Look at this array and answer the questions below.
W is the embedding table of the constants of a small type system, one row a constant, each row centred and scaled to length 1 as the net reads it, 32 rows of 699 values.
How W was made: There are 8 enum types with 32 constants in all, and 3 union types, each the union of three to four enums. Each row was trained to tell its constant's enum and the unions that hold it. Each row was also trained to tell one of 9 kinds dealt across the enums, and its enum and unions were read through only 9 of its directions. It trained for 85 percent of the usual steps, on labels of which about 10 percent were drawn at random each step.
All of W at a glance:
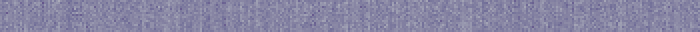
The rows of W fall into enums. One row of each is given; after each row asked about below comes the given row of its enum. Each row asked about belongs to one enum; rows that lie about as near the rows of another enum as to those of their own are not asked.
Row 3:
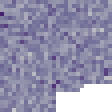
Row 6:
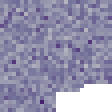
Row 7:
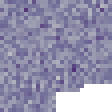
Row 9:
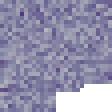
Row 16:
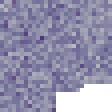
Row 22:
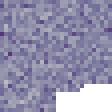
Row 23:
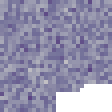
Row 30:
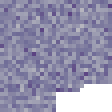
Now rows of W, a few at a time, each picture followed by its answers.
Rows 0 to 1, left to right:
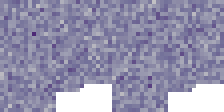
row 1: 23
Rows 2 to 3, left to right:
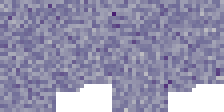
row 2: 30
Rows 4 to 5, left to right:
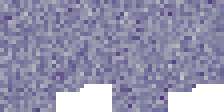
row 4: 16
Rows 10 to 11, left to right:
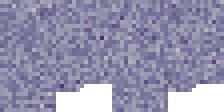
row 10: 30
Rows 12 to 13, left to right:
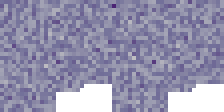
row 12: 22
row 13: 23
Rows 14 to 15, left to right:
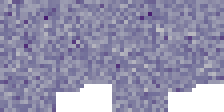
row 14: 16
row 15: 6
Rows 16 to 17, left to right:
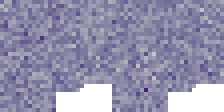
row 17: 23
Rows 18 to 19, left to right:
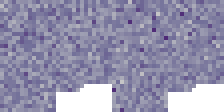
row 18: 30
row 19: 7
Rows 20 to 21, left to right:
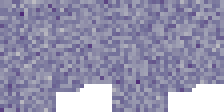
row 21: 3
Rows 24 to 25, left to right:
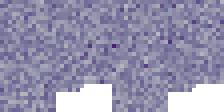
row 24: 23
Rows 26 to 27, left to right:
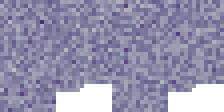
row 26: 22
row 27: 3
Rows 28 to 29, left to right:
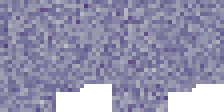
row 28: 30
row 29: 22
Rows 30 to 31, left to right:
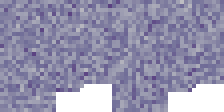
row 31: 22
